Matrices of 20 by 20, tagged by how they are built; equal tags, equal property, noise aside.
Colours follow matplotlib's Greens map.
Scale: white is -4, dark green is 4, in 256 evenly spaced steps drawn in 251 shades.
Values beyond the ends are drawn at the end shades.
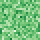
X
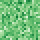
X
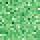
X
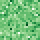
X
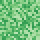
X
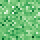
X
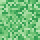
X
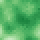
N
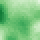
N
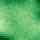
N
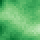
N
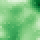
N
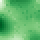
N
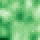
N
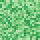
X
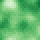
N
